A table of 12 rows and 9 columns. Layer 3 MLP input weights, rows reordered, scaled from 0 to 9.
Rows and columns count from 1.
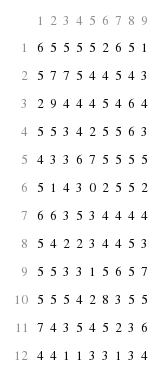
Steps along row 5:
down same up up down same same same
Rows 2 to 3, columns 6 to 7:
4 5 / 5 4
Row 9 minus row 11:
-2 1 0 -2 -3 0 4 2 1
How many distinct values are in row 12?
3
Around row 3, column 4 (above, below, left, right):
5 4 4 4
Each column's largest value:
7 9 7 6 7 8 6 6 7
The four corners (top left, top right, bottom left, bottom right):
6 1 4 4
